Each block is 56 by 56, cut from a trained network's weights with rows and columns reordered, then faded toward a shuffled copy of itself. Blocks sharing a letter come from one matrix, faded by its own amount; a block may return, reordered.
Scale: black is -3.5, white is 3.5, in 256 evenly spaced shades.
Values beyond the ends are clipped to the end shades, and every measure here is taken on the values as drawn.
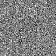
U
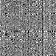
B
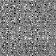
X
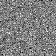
U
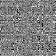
X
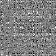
X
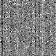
B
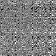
X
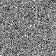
U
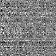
X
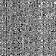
B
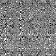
X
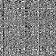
B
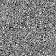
U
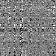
X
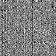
B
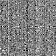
B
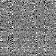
X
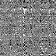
X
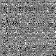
X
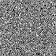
U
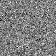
U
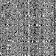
B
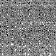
X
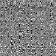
X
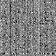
B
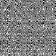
X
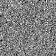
U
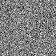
U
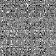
X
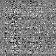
X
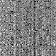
B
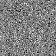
U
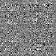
X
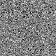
U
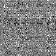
X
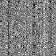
B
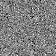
U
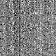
B
